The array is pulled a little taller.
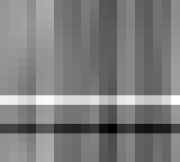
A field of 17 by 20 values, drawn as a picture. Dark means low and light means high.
The distribution is heavy-tailed on both sides. Rows 11 and 14 stand out from the rest. The bottom middle is the ninth with the lowest average. The top middle is the calmest part. Overall the values sit about 50% of the way up the scale.
